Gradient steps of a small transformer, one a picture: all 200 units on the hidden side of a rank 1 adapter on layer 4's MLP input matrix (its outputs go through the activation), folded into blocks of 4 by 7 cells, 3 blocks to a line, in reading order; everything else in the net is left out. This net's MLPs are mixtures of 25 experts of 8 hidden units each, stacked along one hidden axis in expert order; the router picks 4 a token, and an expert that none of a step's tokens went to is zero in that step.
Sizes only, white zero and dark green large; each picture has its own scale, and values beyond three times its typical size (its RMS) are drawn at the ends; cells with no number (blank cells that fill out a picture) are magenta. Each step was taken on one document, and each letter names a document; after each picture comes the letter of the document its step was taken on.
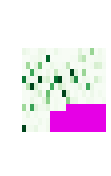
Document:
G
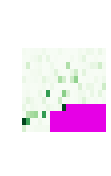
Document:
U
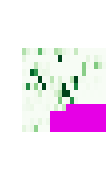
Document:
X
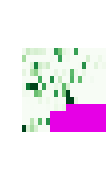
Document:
X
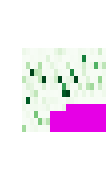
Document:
G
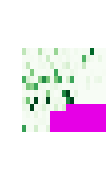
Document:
G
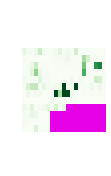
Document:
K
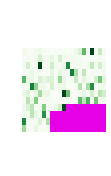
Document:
U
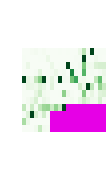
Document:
U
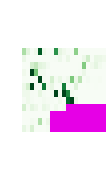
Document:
X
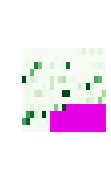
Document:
U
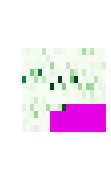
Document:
U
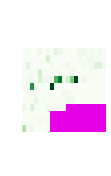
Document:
G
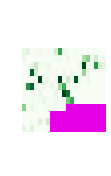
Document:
X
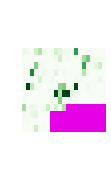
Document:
K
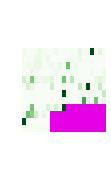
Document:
U
